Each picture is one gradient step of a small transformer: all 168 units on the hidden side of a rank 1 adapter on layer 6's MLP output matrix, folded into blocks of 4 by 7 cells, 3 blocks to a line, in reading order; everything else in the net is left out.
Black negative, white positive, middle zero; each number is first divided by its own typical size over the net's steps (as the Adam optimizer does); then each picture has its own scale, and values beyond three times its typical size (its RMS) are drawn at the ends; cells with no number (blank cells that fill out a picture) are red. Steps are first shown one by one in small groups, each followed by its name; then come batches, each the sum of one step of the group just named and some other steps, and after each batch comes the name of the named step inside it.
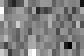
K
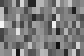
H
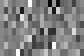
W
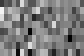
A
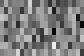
W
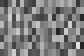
H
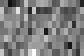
K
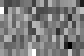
K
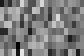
A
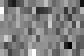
K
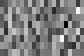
W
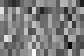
K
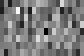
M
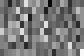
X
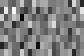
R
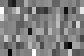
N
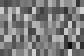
N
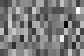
X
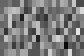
R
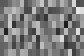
R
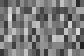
X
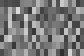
X
